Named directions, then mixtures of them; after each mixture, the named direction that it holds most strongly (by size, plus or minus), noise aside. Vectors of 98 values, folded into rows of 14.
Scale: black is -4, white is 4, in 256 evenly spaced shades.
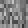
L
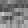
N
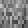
L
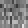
L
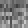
N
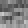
N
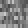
L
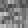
N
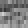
N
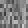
L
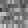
N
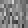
L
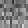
L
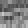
N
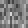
L
